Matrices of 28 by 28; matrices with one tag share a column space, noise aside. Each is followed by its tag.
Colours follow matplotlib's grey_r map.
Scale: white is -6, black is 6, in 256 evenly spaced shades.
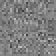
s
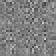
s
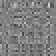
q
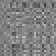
q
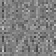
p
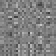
q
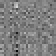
q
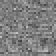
p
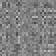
q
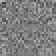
s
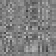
p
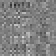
q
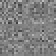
s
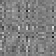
p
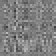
p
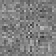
p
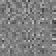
s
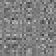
s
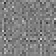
s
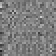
q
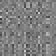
q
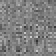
p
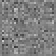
s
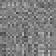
q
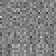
q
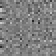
s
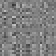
q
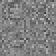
s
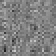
p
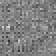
p
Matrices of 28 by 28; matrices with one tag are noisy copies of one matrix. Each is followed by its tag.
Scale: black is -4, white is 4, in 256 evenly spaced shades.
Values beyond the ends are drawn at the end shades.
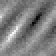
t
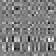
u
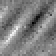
t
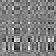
u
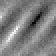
t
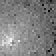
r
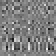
u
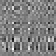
u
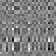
u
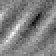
t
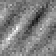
t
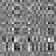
u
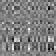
u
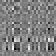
u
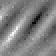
t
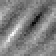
t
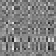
u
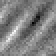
t
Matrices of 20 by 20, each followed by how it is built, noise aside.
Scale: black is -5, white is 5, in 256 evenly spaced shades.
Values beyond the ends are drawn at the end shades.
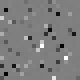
sparse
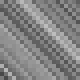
Toeplitz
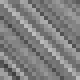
Toeplitz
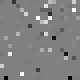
sparse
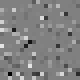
sparse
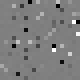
sparse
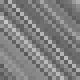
Toeplitz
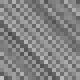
Toeplitz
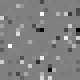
sparse
